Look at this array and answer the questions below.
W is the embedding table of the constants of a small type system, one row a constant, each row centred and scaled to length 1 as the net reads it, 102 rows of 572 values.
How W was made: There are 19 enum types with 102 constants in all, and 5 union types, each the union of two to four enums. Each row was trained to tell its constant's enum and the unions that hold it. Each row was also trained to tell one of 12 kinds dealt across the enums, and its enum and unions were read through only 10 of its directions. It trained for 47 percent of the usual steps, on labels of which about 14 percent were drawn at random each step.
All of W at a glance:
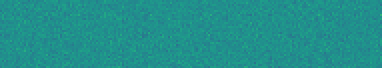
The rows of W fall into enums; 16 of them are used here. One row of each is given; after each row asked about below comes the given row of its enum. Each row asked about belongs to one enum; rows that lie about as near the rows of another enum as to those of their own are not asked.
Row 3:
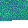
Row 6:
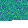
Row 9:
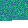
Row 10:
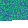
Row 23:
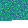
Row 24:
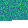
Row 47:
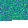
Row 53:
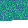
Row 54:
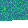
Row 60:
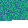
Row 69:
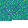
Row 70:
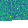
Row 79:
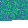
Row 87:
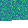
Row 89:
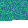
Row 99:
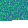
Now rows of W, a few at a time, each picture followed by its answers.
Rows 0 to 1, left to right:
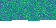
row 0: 60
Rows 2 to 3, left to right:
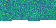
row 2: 99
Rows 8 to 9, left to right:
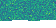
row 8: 10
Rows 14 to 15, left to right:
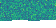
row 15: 79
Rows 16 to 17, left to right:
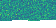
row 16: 3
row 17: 70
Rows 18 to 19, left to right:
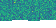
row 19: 60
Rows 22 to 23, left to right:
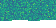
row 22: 53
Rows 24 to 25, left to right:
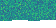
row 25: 54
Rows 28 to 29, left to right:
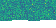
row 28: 23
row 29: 6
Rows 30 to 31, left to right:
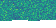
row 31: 54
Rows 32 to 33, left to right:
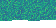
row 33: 99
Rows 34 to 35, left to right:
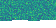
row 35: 60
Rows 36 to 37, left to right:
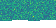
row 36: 24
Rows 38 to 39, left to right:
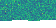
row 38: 24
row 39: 70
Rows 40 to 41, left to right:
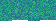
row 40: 23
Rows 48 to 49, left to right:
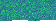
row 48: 6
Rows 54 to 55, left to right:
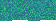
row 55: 6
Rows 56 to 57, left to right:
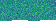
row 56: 53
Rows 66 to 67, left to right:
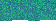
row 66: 54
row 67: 10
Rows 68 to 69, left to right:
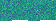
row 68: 87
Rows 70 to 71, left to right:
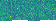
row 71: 54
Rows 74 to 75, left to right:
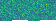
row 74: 60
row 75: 23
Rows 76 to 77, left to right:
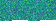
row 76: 69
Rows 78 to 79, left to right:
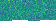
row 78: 47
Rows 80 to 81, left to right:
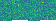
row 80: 24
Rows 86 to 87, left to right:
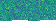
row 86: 23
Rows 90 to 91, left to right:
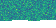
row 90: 24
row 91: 89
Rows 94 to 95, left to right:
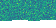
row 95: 89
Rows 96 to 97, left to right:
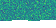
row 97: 6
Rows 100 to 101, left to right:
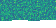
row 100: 53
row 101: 99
